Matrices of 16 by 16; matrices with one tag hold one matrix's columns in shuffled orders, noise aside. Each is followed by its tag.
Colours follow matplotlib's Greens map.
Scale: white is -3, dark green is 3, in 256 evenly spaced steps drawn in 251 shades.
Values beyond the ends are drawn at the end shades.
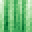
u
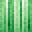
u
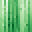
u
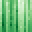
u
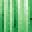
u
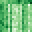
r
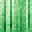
u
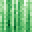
u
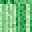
r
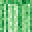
r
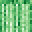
r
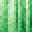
u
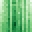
u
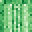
r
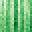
u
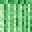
r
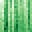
u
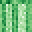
r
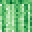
r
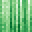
u
